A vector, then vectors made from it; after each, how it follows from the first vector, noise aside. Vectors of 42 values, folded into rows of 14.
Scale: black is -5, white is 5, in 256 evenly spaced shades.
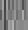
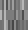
negated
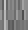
negated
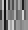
scaled up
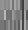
reversed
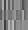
copied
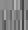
reversed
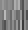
reversed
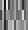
scaled up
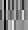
scaled up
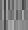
copied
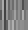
copied
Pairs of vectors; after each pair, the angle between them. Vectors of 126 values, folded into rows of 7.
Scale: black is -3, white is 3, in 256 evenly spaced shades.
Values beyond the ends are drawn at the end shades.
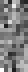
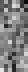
nearly parallel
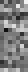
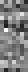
nearly opposite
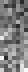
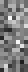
partly opposed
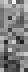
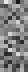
partly aligned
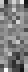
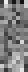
nearly opposite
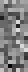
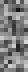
partly opposed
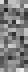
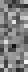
partly opposed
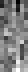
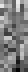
nearly opposite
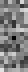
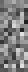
partly opposed
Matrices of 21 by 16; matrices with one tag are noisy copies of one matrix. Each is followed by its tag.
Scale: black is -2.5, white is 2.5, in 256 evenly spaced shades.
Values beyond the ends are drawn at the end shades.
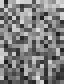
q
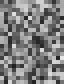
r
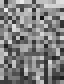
q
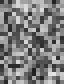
r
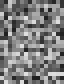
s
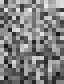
q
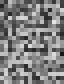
s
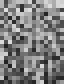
q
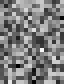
r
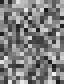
r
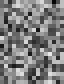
r
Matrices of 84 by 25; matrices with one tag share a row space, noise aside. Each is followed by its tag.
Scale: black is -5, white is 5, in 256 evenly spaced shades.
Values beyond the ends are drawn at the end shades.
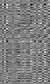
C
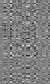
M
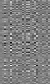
M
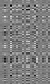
M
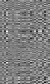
C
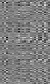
C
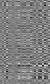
C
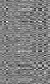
C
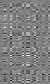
M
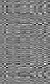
C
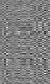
C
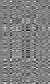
M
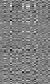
M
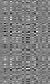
M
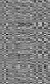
C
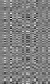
M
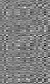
C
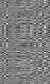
C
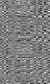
C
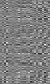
C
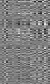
C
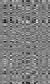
M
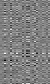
M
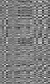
C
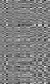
C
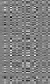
M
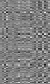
C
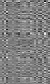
C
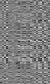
C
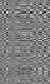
C
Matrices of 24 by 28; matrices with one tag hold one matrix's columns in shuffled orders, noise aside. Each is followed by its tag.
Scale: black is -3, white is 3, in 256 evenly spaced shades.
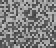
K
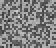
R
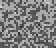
K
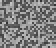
R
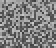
K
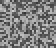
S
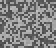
S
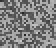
R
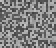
R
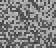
K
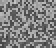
K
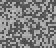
S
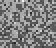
K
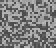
K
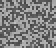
R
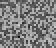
S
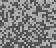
K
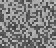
K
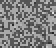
S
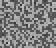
R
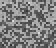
K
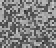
K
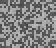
S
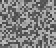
R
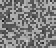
R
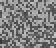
K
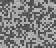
R
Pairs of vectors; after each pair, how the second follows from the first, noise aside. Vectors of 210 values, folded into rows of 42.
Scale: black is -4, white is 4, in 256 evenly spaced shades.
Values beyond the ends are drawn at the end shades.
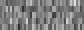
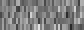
wrapped around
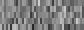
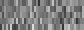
negated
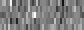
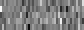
wrapped around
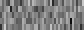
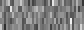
negated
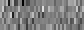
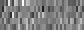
negated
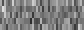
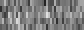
wrapped around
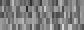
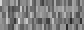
wrapped around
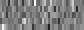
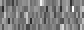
wrapped around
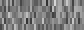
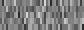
wrapped around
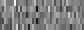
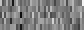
wrapped around
